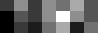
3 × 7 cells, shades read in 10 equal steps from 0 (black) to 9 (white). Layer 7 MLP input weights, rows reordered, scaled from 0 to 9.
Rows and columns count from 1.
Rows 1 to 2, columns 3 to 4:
2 5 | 2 5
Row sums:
27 27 18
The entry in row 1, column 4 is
5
